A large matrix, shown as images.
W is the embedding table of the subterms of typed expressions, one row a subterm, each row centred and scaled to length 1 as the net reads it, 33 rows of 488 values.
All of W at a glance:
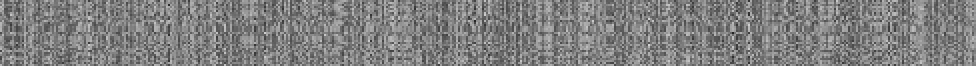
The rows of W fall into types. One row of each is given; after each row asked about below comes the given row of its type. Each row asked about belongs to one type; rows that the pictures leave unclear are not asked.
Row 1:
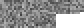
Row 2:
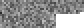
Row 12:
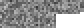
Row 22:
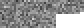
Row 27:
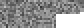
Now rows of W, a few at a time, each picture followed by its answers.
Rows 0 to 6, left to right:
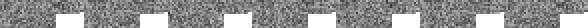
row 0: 1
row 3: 12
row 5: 1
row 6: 1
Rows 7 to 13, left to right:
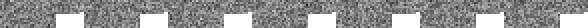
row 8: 12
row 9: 22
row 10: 2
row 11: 12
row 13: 27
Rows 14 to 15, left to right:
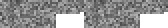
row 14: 27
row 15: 27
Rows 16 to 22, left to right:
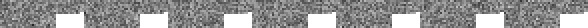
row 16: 22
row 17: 2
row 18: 1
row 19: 1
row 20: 1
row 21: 1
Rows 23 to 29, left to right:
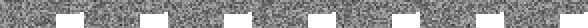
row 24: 12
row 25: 2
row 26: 27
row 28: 22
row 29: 2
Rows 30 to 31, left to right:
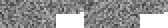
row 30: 27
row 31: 22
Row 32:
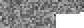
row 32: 27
